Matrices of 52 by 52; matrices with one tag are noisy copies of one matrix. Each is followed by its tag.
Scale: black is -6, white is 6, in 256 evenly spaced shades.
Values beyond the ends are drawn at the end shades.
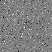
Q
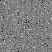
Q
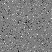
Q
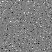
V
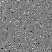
V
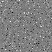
V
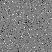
Q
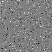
V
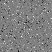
Q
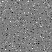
V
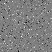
Q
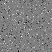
Q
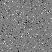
Q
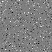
V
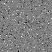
Q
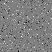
Q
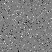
Q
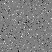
Q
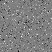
Q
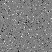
Q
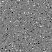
V
